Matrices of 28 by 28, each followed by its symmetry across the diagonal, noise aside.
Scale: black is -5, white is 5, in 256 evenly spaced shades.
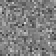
antisymmetric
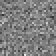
neither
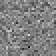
neither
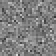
antisymmetric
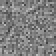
antisymmetric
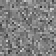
antisymmetric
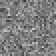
neither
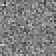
antisymmetric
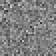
antisymmetric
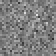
neither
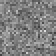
neither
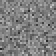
neither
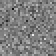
neither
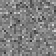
neither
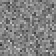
neither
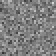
antisymmetric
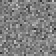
neither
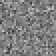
antisymmetric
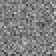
antisymmetric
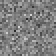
antisymmetric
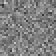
antisymmetric
